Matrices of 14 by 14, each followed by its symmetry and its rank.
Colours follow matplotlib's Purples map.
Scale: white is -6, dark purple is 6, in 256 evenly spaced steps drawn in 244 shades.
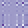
neither, rank one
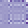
neither, rank one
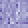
neither, rank three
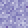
symmetric, full rank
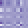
neither, rank one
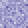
symmetric, full rank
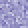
neither, full rank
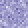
symmetric, full rank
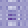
neither, rank one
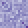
symmetric, full rank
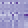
neither, rank two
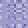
neither, rank two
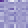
neither, rank two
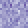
neither, rank three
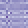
neither, rank two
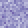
neither, full rank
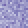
neither, full rank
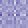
neither, rank two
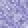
symmetric, full rank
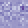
neither, rank three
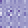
neither, rank two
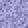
symmetric, full rank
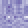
neither, rank three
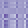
neither, rank one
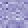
neither, rank three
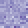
neither, rank three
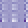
neither, rank one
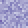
neither, full rank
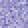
neither, full rank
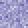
neither, full rank
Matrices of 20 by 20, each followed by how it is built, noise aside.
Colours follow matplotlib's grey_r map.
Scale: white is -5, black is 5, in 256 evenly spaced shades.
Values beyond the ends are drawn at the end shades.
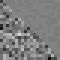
lower triangular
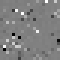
sparse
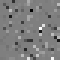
sparse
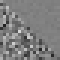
lower triangular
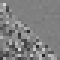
lower triangular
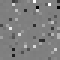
sparse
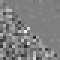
lower triangular
